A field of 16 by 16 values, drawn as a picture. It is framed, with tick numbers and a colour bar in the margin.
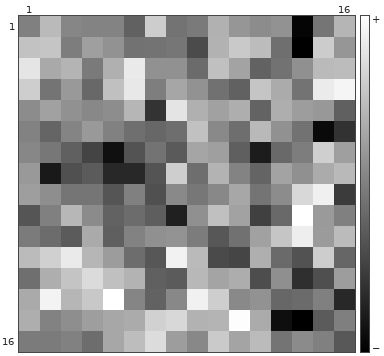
Slope: none. Stripes: none. Mirror symmetry: none.
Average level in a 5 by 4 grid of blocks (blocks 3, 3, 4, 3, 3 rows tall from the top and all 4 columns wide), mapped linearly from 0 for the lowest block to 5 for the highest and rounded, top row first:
4 3 3 2 | 3 3 3 3 | 1 0 2 4 | 4 3 2 3 | 4 5 5 0
